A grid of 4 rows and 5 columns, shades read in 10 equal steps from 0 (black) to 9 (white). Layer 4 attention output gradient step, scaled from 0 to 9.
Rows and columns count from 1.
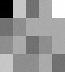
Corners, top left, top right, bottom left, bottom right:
0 9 7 4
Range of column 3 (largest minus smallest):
2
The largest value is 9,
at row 1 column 5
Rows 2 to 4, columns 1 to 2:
4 5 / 5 6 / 7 5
